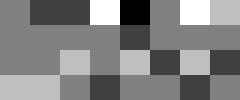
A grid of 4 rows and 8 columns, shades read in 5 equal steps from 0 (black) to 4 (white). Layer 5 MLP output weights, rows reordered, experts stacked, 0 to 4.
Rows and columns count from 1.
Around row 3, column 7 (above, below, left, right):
2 1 1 1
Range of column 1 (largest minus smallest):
1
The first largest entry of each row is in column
4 1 3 1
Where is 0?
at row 1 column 5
